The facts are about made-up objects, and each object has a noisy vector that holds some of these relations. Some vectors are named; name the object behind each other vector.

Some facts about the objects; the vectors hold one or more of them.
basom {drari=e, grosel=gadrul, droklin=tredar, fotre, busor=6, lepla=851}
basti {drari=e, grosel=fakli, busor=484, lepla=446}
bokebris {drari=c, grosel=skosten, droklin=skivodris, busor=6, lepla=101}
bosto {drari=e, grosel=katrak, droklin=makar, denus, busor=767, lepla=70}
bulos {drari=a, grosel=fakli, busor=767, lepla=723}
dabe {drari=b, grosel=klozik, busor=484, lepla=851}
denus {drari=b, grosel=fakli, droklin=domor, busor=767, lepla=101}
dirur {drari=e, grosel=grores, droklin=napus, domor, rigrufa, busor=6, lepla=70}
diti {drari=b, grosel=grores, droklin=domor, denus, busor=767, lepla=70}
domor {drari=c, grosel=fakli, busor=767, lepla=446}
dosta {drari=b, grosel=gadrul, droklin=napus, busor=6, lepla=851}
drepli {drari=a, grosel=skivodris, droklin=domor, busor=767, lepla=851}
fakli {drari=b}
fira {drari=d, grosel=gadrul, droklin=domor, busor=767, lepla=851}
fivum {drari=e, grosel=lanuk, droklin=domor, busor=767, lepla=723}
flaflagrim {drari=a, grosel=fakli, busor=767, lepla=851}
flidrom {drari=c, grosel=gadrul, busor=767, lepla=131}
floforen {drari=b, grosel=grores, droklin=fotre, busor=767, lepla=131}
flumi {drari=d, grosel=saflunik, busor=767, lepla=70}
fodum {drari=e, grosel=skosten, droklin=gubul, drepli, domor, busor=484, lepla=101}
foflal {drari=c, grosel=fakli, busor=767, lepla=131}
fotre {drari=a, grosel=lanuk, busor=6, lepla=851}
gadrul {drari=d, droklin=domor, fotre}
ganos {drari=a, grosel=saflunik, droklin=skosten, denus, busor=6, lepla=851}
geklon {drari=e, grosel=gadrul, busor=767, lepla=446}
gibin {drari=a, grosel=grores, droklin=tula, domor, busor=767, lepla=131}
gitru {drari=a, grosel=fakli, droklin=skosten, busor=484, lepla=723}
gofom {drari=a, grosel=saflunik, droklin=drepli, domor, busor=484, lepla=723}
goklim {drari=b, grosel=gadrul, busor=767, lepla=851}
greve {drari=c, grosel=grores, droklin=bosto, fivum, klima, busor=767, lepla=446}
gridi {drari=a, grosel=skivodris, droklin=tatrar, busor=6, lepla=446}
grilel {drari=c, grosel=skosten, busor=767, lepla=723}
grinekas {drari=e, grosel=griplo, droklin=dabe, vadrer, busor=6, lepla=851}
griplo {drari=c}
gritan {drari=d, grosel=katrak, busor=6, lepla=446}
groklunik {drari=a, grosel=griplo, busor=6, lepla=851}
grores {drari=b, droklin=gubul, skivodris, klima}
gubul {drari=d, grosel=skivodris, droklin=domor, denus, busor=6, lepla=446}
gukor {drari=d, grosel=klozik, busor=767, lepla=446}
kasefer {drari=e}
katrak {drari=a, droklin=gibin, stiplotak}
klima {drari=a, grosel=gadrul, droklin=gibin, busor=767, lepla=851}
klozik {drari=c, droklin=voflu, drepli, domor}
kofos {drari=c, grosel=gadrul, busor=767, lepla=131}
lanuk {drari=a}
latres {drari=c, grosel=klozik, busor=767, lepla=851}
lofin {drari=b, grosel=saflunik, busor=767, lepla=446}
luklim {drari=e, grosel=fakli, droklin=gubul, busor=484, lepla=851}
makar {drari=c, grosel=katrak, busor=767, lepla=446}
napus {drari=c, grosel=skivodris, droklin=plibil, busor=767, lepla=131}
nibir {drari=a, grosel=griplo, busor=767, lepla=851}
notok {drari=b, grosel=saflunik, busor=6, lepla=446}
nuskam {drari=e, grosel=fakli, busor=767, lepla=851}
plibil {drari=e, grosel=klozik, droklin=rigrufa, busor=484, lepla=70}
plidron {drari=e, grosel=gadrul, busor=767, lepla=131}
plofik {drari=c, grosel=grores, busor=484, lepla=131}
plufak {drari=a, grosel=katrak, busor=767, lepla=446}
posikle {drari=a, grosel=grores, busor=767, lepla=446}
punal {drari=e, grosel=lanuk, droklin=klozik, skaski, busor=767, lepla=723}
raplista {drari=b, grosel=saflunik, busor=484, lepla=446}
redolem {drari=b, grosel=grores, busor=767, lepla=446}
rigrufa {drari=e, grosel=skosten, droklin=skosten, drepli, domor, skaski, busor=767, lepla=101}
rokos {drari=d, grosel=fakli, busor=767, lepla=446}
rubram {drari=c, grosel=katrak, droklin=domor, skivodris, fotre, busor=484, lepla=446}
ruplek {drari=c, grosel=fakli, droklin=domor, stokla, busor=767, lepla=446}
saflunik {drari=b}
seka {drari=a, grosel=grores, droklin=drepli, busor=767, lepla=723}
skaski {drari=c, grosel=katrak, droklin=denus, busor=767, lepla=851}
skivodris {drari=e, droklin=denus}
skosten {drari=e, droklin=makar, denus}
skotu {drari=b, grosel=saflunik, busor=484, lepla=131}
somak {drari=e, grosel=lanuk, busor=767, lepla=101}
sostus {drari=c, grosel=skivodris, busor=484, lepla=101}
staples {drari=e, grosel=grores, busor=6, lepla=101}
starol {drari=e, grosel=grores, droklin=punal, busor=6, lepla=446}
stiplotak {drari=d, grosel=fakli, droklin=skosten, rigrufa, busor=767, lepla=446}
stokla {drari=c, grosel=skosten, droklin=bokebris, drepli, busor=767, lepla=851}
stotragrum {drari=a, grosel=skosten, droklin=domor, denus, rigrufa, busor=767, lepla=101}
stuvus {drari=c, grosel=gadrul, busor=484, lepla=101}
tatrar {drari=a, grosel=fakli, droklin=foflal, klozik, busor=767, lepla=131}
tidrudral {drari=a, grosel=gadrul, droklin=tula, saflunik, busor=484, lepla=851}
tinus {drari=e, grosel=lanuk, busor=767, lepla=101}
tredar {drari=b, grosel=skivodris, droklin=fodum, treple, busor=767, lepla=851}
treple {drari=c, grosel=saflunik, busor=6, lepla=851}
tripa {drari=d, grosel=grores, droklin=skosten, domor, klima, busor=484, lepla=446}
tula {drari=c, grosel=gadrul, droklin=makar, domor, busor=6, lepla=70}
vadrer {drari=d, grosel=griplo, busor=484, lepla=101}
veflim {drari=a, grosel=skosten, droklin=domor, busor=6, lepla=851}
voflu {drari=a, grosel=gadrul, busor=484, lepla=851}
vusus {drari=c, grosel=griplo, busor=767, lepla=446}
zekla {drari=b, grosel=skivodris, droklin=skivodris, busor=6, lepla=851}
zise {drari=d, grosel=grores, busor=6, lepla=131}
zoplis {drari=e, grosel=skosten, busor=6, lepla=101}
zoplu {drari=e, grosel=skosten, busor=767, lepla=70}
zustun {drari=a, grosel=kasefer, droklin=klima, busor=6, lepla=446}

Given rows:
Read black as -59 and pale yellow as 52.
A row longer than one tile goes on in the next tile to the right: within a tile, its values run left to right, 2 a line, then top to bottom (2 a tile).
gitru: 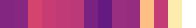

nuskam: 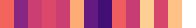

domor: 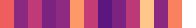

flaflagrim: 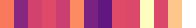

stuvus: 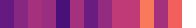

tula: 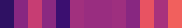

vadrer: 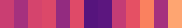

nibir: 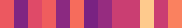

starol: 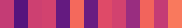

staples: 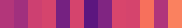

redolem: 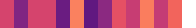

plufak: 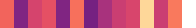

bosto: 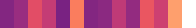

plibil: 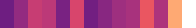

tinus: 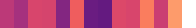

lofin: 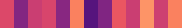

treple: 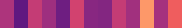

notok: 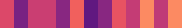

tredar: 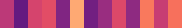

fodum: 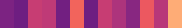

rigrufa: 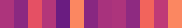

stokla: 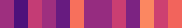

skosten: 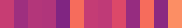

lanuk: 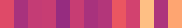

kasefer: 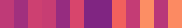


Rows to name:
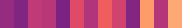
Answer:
katrak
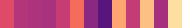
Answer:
fakli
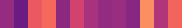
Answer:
gibin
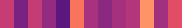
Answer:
makar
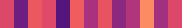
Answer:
klima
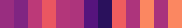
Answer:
skotu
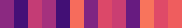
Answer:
greve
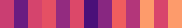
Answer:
grinekas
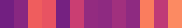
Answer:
seka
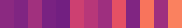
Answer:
klozik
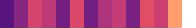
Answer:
dirur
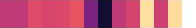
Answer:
bulos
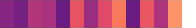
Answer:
grores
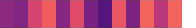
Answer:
floforen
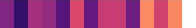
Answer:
rubram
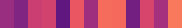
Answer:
gadrul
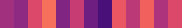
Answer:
plidron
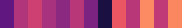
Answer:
grilel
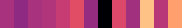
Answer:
foflal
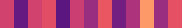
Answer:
voflu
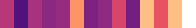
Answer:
ruplek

